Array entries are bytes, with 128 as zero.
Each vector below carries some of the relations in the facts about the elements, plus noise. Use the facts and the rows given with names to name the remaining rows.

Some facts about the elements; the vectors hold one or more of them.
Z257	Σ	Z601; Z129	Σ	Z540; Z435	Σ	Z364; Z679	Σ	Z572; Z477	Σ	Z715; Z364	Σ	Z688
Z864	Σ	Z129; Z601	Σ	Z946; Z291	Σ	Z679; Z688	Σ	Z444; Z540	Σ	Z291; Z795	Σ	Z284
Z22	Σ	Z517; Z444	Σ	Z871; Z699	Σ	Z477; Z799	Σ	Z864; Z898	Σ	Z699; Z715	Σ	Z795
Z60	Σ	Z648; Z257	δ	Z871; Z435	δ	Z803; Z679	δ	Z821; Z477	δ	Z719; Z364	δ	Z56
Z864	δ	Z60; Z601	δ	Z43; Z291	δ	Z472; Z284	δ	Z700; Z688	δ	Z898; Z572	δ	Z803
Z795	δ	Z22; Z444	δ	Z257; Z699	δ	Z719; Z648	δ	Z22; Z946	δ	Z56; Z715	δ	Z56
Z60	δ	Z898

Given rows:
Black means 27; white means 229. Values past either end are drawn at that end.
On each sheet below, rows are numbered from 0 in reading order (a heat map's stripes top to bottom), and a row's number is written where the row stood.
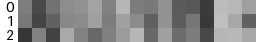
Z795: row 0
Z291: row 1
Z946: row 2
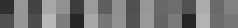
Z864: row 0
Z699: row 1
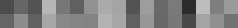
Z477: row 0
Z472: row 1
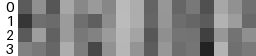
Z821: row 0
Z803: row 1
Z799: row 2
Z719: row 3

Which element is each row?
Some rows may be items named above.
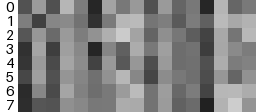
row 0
Z699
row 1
Z572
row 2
Z22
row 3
Z364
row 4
Z864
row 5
Z898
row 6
Z946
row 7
Z715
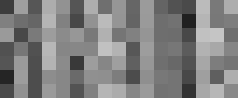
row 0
Z648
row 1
Z719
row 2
Z871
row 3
Z129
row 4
Z517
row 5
Z60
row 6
Z56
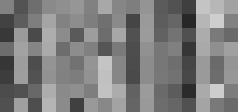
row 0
Z795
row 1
Z444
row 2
Z601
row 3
Z257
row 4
Z898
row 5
Z898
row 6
Z540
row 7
Z517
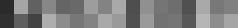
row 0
Z435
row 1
Z688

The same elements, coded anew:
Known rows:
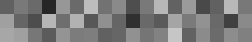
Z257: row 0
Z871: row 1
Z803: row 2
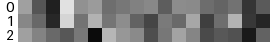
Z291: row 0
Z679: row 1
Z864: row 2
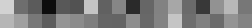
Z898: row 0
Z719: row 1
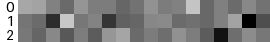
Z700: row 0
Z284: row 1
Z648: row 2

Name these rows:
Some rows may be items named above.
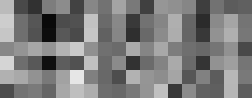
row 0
Z688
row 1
Z898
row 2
Z898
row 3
Z946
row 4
Z898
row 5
Z56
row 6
Z364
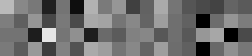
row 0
Z60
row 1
Z435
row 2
Z572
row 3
Z435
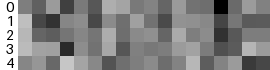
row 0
Z435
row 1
Z688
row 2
Z517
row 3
Z22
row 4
Z795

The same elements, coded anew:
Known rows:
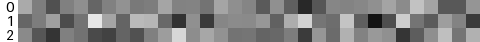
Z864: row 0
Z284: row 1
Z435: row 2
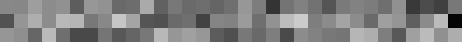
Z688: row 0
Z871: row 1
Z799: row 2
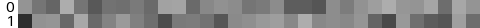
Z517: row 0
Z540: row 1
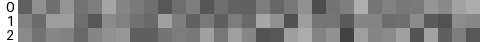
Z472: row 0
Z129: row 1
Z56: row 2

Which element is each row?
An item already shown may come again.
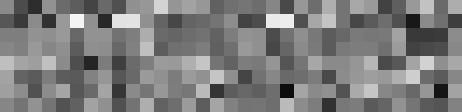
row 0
Z435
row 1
Z572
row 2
Z688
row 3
Z688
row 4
Z22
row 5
Z364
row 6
Z60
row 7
Z946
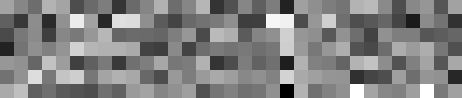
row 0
Z898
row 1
Z572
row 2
Z715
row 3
Z291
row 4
Z898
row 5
Z795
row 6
Z257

